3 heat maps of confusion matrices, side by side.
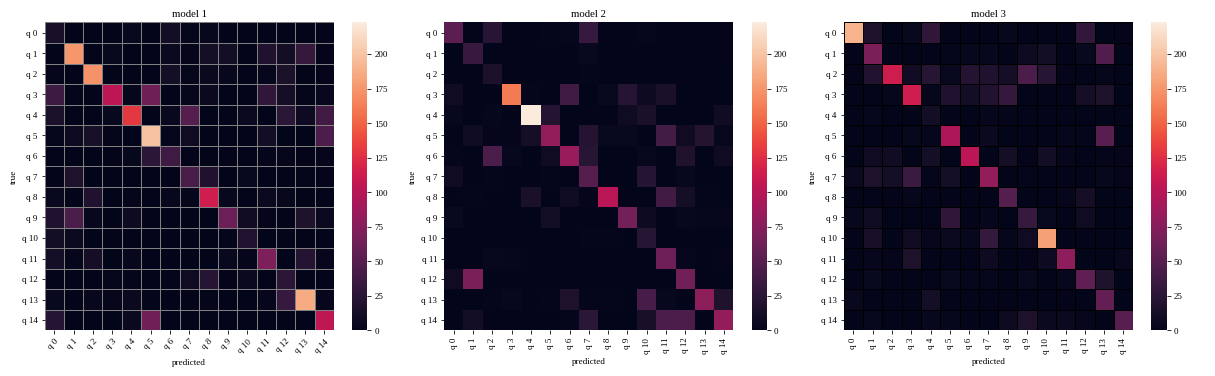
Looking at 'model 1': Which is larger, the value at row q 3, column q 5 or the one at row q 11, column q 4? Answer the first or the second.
the first
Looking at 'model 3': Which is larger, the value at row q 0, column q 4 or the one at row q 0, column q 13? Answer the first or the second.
the first
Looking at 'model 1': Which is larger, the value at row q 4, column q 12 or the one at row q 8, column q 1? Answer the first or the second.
the first
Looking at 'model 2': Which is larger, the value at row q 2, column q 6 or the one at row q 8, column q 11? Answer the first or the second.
the second
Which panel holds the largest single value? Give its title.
model 2
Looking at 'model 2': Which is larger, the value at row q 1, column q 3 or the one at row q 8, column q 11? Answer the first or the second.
the second
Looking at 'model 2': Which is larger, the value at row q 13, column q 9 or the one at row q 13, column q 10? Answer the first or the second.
the second
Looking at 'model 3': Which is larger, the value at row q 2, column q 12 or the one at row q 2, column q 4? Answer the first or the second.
the second
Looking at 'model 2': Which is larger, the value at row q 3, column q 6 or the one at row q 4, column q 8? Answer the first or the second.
the first
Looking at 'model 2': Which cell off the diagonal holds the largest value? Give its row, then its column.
q 12, q 1
